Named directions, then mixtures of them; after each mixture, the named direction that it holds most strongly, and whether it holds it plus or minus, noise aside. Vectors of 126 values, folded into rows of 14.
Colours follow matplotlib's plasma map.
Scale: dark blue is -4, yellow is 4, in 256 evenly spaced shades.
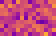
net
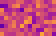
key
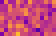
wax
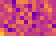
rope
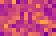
net, minus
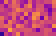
rope, minus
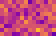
net, plus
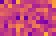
net, plus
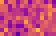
wax, minus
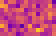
key, minus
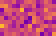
key, minus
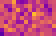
rope, minus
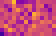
rope, minus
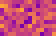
key, minus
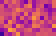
rope, minus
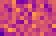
rope, minus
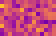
key, minus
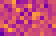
rope, minus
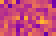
net, minus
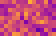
net, minus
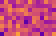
wax, plus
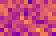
net, plus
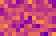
net, minus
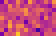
wax, plus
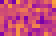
wax, plus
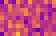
wax, plus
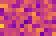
key, minus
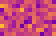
key, minus
